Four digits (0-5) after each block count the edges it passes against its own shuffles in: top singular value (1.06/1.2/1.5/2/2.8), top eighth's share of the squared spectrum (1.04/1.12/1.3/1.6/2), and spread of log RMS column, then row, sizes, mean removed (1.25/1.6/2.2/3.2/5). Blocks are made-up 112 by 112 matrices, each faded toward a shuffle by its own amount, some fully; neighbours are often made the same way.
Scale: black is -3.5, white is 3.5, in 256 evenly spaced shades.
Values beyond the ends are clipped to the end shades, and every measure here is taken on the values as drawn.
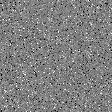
2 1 0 0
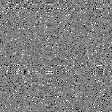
4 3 1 2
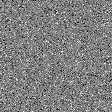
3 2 0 0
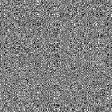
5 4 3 3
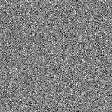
3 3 1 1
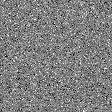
0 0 0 0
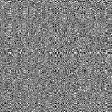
5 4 3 3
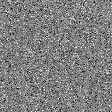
2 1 0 0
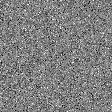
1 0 0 0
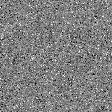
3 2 0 0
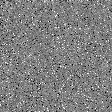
0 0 0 0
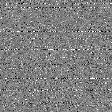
3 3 0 3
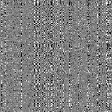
5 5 4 2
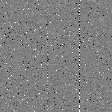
4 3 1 0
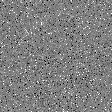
1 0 0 0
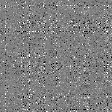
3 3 3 3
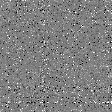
2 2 2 2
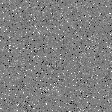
1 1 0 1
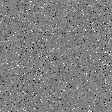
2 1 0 0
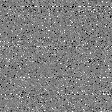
2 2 0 2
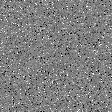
0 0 0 0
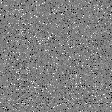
3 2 0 0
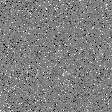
2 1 0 0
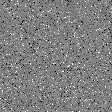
2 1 0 0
